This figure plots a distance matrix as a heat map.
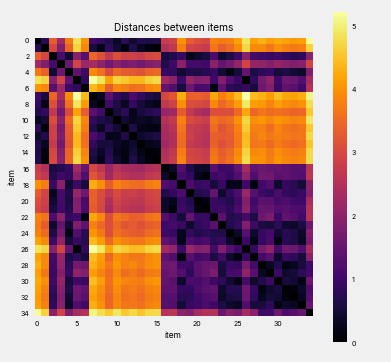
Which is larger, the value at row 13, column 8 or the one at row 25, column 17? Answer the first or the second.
the second
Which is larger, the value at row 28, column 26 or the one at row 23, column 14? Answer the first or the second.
the second
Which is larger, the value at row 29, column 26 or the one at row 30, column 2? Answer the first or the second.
the first
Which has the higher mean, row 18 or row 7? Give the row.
7
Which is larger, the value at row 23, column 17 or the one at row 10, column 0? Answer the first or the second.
the first
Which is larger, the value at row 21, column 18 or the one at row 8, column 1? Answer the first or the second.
the first
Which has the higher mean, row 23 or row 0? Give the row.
0
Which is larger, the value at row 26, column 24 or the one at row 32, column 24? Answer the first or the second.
the first
